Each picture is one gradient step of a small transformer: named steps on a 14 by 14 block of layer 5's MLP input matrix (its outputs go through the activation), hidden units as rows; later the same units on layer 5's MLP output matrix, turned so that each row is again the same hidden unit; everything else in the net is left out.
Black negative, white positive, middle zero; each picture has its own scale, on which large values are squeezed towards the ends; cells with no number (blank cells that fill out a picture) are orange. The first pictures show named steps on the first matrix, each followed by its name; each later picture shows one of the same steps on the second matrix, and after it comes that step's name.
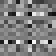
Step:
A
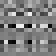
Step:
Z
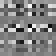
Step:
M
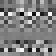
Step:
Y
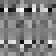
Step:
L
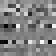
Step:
Z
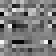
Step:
Z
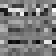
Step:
L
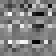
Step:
M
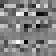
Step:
M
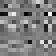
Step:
A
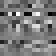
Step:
A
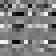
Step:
M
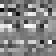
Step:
Z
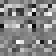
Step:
Z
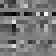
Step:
A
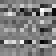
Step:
L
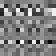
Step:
L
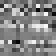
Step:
Z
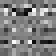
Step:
L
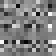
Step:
M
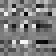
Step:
Z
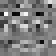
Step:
A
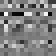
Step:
A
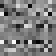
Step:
M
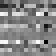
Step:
M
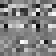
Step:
Z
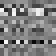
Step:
L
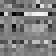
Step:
A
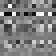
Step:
A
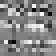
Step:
Z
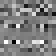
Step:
Z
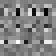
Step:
Y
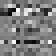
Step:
L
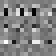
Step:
Y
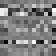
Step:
L
